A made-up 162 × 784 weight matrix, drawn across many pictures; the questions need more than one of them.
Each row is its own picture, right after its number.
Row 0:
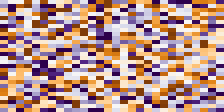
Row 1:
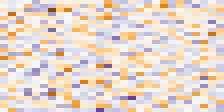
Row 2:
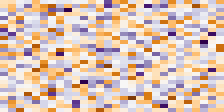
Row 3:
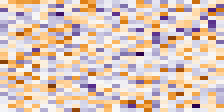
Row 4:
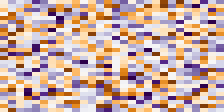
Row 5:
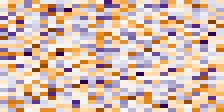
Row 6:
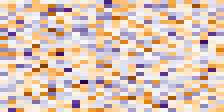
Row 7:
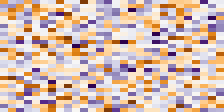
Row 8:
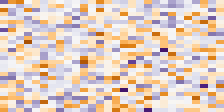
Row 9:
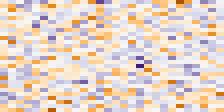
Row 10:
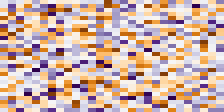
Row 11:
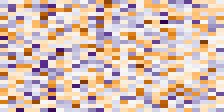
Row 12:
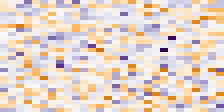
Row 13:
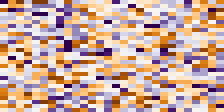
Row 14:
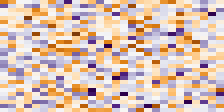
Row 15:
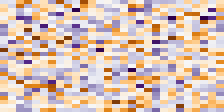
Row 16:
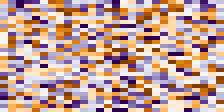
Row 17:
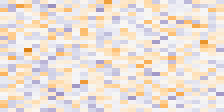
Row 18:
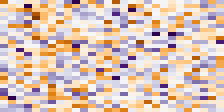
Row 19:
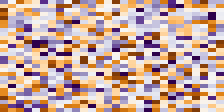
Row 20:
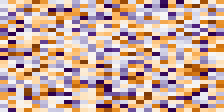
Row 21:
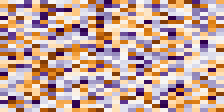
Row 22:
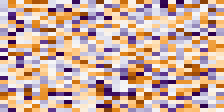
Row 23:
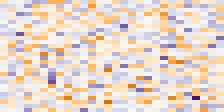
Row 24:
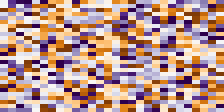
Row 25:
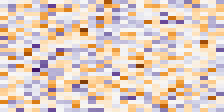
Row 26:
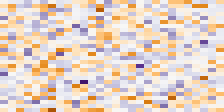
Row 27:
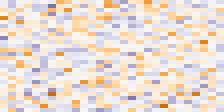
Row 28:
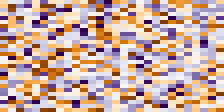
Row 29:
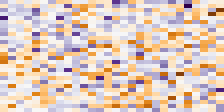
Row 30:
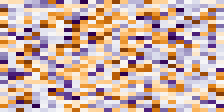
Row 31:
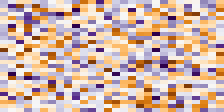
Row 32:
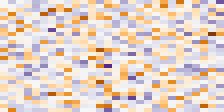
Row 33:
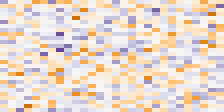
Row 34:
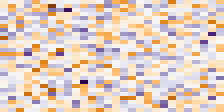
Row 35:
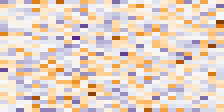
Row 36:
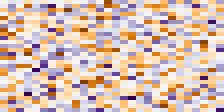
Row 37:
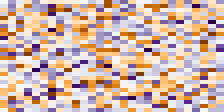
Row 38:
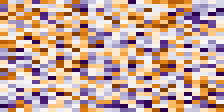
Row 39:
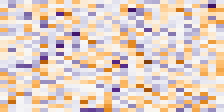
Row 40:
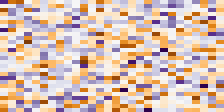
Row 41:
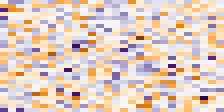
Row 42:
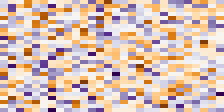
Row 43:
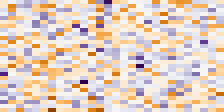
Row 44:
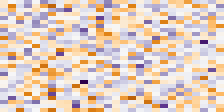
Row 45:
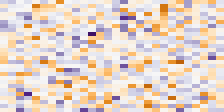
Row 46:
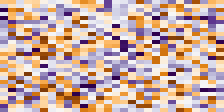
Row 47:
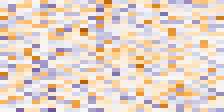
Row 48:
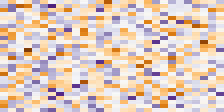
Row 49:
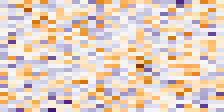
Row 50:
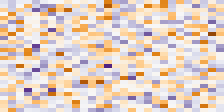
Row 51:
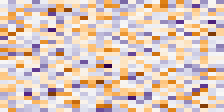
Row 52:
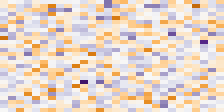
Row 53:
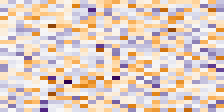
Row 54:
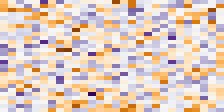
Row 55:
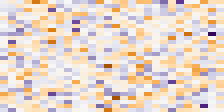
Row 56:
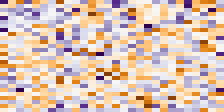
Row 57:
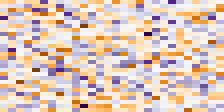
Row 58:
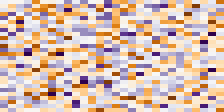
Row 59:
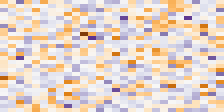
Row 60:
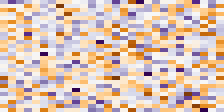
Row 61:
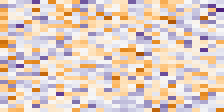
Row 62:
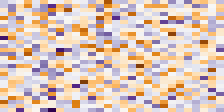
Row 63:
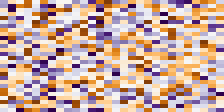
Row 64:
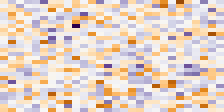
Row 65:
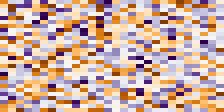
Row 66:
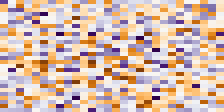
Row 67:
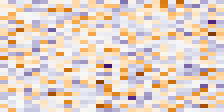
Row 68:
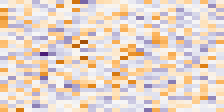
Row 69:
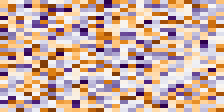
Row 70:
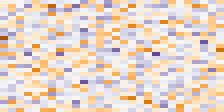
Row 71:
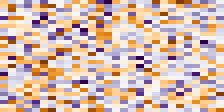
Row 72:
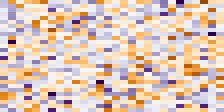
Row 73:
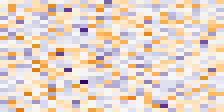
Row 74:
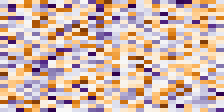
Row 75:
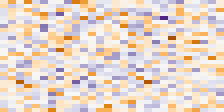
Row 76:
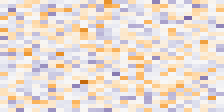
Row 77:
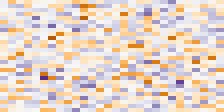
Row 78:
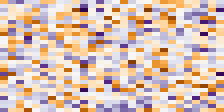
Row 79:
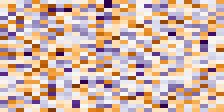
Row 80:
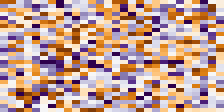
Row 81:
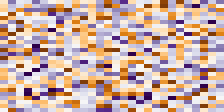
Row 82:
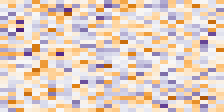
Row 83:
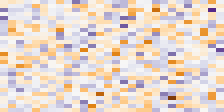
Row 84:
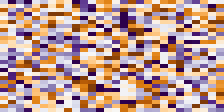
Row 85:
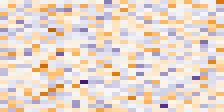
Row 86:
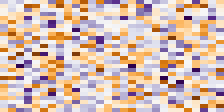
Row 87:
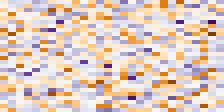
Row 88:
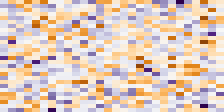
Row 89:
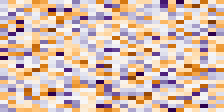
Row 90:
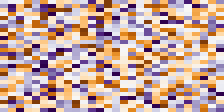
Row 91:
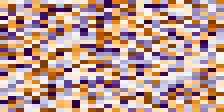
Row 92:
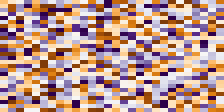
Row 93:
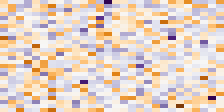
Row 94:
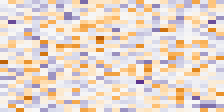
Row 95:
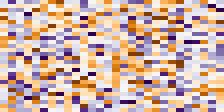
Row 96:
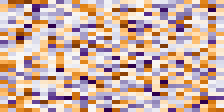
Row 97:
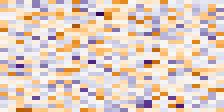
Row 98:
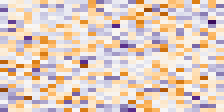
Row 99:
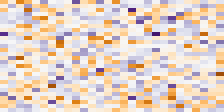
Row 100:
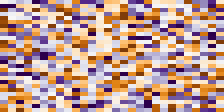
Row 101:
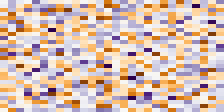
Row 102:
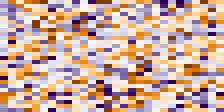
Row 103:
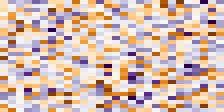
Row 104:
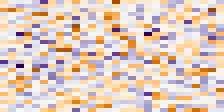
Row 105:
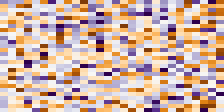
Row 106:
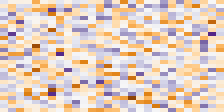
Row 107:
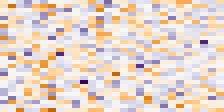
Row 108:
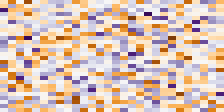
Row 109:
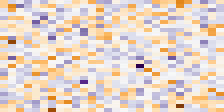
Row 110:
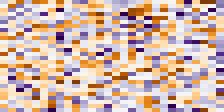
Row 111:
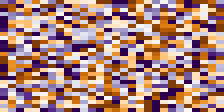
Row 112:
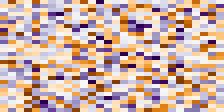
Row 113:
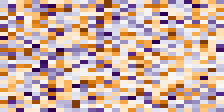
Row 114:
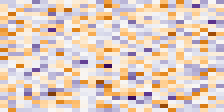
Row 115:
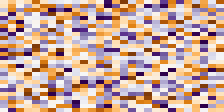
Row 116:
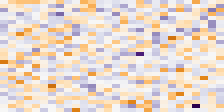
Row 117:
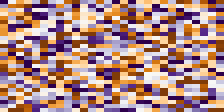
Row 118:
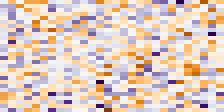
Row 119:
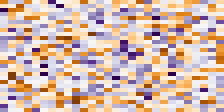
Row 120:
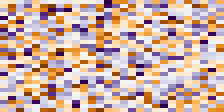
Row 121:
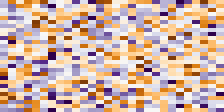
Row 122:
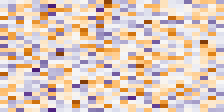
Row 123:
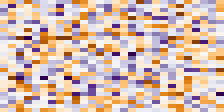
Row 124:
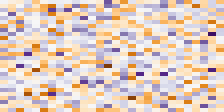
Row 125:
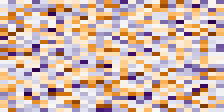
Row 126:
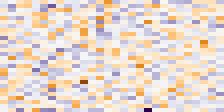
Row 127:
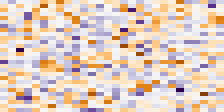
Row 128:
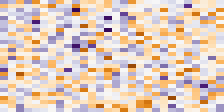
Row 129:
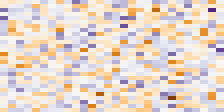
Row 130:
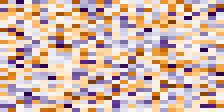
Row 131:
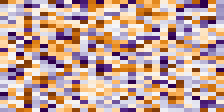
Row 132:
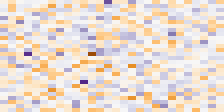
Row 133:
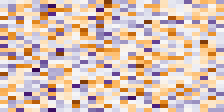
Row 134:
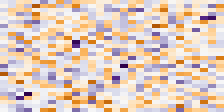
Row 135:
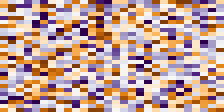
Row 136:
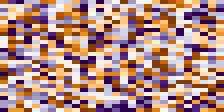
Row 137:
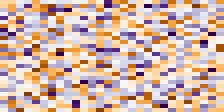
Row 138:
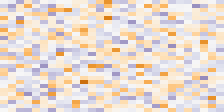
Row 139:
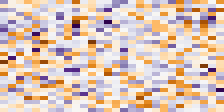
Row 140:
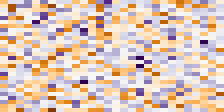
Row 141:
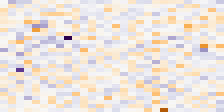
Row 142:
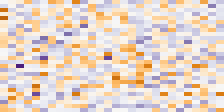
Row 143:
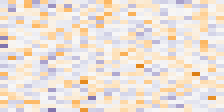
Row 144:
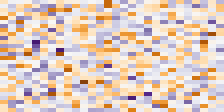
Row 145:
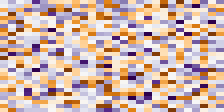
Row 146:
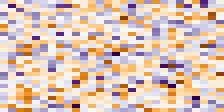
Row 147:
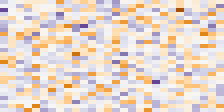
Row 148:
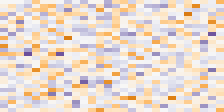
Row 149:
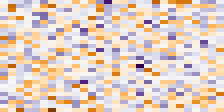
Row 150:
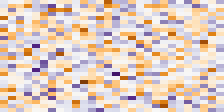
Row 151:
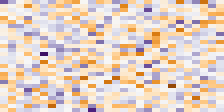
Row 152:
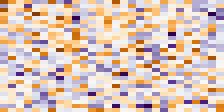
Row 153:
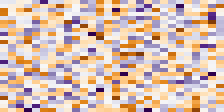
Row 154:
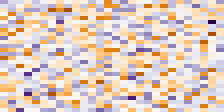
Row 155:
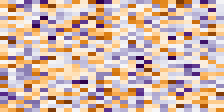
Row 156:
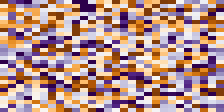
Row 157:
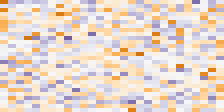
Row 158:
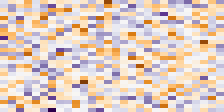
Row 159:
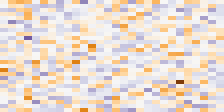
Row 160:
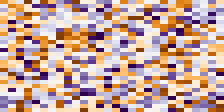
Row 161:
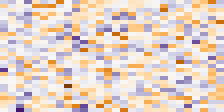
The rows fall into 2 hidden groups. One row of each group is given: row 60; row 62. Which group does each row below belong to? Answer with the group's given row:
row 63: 62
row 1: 62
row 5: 62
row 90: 62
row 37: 62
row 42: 62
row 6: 62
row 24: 60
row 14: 60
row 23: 60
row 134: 60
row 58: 62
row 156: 60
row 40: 60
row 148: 62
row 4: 62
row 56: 60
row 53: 60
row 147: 60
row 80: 60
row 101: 62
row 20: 62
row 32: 62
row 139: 60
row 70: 62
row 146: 60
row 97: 60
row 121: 62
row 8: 60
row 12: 60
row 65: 62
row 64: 62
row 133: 62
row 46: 60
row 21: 62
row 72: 62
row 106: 62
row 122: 62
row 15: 60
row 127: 60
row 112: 60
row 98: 60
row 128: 60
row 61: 60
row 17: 62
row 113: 62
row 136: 60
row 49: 62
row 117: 60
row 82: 62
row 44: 62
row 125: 62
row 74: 62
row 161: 60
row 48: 62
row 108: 60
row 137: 62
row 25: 62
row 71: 62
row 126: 62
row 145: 62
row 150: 62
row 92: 62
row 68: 60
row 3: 60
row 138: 62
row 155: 62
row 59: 60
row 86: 60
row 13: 60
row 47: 62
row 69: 62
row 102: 62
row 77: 60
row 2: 62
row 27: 62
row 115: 62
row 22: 62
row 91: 62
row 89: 62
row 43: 62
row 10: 62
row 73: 62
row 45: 60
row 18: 60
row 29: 60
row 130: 60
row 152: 60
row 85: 62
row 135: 62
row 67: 62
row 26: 62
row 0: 62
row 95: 60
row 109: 62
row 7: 60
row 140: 62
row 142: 60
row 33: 60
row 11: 62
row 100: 60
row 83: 60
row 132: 62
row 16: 60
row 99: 60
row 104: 60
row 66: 60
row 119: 60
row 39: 60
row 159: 60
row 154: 62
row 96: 60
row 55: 62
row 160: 60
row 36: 62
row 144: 62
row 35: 60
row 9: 62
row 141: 60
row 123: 60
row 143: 62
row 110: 60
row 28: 62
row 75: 60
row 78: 60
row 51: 62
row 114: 62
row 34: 62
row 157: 60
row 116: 60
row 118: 62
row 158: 62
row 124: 62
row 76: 62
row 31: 60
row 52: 62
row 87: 62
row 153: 60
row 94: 60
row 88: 62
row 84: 60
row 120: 62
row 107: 62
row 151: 60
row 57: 60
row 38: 60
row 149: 62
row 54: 60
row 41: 60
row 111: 60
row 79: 62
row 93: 62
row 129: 60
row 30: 60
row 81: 62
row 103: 62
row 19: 60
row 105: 60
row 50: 62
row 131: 60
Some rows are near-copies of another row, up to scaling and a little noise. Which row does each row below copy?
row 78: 136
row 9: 155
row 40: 8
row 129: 83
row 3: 116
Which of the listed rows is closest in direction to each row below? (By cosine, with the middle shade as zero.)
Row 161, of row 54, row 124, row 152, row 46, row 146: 54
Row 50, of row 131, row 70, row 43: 131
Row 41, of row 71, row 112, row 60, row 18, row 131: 18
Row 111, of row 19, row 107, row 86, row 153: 107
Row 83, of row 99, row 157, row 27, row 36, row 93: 99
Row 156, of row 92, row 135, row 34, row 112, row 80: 80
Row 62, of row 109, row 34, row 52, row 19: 19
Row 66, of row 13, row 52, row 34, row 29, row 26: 13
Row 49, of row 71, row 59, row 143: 143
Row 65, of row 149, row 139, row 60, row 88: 149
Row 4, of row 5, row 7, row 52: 7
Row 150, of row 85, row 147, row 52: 147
